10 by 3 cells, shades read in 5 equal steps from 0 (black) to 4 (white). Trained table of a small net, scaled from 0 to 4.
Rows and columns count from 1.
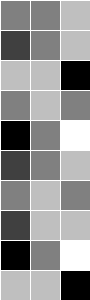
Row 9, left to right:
0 2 4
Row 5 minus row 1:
-2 0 1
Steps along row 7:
up down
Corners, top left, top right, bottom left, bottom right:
2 3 3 0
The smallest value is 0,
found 4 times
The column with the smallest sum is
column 1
